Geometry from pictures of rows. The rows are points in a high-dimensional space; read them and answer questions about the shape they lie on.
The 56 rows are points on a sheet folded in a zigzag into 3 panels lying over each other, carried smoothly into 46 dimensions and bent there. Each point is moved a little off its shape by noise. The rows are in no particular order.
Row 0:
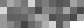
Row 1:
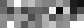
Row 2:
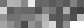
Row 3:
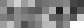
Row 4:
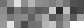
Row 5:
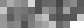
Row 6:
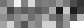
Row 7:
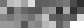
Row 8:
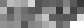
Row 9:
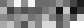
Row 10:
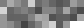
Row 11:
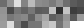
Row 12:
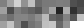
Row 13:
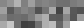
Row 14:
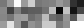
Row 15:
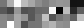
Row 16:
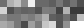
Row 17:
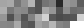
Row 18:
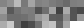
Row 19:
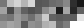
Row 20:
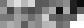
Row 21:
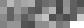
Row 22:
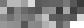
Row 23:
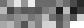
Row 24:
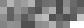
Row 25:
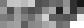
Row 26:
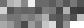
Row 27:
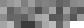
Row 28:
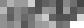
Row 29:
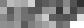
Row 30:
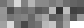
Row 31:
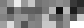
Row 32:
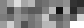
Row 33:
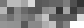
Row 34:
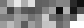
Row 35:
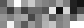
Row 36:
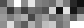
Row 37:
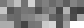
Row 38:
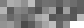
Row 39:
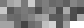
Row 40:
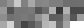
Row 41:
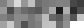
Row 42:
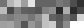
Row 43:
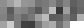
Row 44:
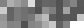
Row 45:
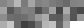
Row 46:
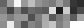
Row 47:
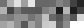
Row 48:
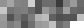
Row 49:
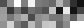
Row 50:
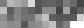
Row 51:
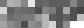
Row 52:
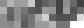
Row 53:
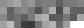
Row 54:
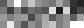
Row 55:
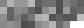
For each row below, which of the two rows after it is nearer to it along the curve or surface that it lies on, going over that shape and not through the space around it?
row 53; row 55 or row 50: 55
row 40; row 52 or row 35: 35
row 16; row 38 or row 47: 47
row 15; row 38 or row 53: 53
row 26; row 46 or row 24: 24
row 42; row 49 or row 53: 49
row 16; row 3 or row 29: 29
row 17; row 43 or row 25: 25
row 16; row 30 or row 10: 10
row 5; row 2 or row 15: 2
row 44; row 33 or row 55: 33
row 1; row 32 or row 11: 11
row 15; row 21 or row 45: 45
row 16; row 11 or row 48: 48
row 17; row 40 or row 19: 19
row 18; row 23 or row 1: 1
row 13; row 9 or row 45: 45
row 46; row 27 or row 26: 27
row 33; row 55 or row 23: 23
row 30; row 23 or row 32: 32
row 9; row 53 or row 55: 55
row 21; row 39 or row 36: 39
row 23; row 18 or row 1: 1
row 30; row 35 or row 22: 35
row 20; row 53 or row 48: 48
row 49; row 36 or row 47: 36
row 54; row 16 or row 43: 43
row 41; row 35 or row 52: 35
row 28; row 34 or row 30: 34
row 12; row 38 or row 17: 38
